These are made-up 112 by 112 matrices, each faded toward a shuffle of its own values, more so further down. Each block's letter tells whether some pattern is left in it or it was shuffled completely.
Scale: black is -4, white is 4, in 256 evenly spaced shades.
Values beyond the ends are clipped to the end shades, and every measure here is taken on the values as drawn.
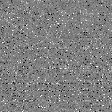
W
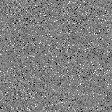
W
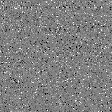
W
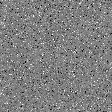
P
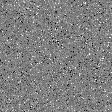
P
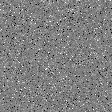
P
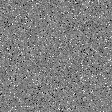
P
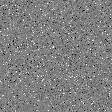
P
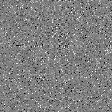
W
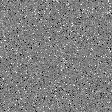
P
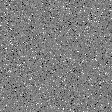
P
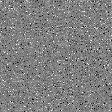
W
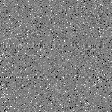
W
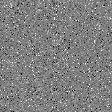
W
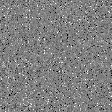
W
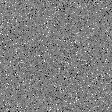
P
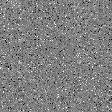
W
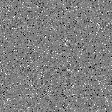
W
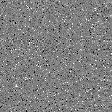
W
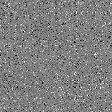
W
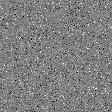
P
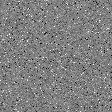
P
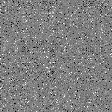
W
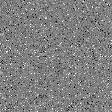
W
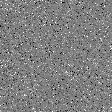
P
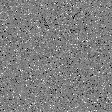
P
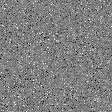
P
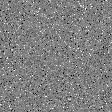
P
